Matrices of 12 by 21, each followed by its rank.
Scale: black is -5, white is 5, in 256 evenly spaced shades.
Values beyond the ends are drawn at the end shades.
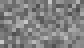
full rank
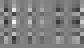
one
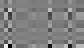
one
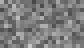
full rank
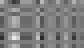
one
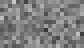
full rank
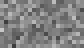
full rank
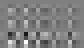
one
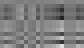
one
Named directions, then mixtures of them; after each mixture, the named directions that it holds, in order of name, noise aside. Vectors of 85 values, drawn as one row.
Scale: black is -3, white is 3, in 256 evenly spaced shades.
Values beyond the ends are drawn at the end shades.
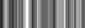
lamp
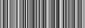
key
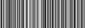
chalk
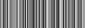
key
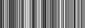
chalk, key, lamp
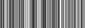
chalk, key, lamp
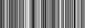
chalk, key, lamp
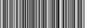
key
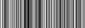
chalk, lamp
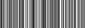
chalk, key, lamp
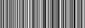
chalk, key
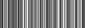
chalk, key, lamp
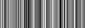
chalk, key, lamp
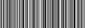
chalk, key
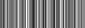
key, lamp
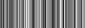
chalk, key, lamp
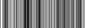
chalk, key, lamp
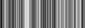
chalk, lamp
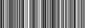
chalk, key, lamp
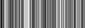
chalk, lamp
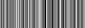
chalk, key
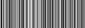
chalk
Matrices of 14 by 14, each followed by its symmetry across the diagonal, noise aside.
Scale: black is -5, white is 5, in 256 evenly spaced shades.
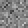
symmetric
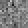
neither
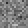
neither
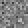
symmetric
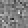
antisymmetric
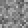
symmetric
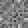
symmetric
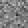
neither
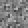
antisymmetric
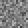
antisymmetric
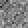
symmetric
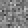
antisymmetric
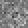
symmetric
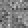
antisymmetric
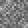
symmetric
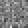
neither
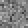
neither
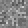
symmetric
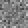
symmetric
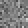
neither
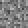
antisymmetric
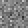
neither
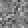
antisymmetric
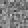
antisymmetric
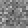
neither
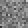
antisymmetric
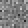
neither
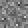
symmetric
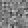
antisymmetric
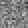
neither
